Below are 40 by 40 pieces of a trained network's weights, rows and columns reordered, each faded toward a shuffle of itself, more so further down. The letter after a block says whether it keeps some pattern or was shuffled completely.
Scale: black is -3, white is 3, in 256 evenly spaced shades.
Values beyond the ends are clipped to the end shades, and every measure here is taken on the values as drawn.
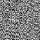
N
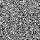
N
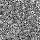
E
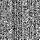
N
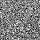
E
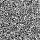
E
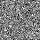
E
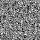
E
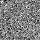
E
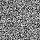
E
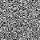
N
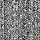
N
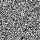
E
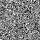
E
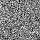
E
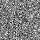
E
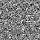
N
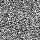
E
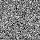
E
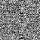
N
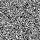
E
